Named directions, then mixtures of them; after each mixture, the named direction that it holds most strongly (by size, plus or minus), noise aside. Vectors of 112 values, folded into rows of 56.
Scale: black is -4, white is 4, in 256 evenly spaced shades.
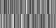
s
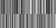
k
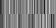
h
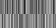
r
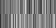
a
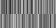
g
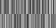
s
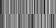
h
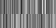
k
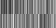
g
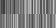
k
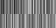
k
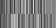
g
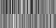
g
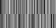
h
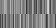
s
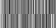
h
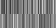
g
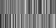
a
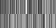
a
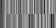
h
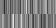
s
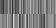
k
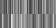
a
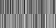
r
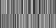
g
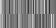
h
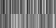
a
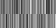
k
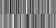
s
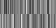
s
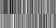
g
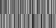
s
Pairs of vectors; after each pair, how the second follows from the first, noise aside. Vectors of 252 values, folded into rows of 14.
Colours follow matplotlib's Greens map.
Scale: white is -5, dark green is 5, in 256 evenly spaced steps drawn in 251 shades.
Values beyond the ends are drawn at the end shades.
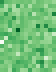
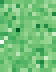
copied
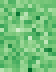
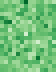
reversed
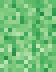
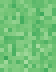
shrunk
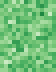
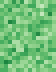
negated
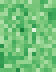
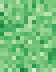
wrapped around
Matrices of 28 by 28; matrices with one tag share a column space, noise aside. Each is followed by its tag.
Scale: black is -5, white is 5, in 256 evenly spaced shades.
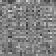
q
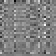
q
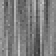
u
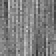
u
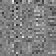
q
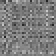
q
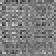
q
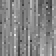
u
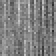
u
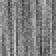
u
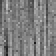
u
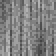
u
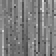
u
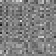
q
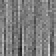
u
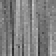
u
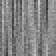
u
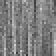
u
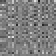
q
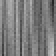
u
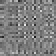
q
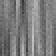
u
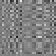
q
